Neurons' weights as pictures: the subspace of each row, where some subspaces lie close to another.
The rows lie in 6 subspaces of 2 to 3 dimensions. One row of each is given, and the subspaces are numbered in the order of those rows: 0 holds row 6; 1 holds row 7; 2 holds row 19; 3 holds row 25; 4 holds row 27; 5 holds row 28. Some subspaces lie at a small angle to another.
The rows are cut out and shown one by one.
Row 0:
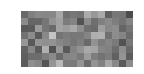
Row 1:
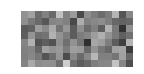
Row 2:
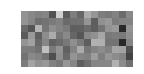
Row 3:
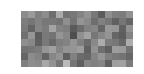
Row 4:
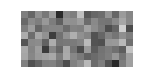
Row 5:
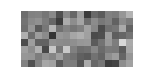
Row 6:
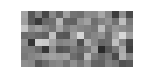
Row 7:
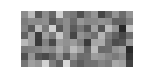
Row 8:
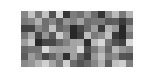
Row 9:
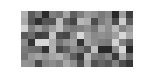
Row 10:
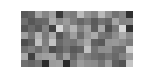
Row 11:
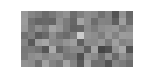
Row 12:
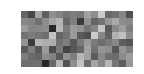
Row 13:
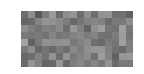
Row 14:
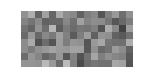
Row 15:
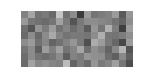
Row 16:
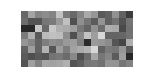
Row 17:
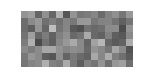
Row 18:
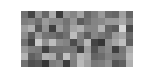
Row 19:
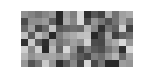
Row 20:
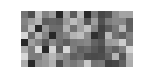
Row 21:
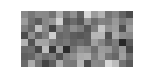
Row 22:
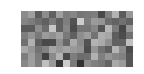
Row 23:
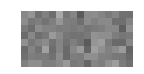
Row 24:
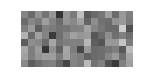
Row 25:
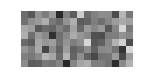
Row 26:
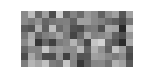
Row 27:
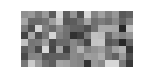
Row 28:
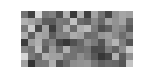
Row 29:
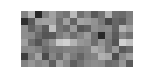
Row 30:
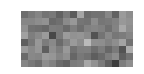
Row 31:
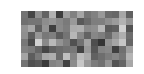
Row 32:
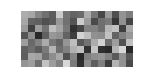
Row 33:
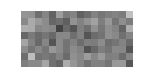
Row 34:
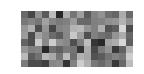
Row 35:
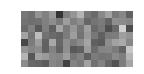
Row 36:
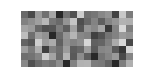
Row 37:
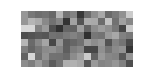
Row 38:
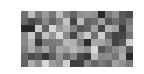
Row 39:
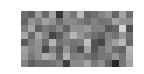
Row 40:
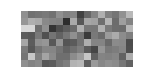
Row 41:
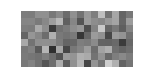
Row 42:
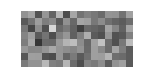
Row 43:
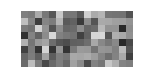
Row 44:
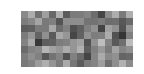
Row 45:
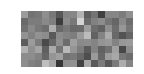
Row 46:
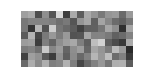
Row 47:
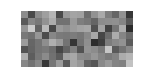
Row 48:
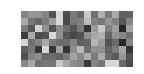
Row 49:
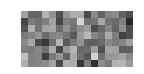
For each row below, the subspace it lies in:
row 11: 0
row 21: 4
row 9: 0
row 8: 0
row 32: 0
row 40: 1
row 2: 5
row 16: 1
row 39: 2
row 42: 5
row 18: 4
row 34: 4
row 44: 0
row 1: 3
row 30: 3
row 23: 2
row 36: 3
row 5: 4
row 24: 2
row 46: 5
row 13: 5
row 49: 3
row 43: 5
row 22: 3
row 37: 1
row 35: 1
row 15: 3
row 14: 2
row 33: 1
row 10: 1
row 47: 3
